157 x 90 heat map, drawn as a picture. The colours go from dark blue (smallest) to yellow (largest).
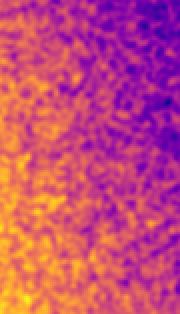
No lone cell stands out from its neighbours. There is an overall slope up to the bottom left. The ninth with the lowest average is the top right. No regular stripes run through it. The texture is blotchy. The halves do not mirror each other. On average the colour sits 50% of the way up the scale. The ninth with the highest average is the bottom left.
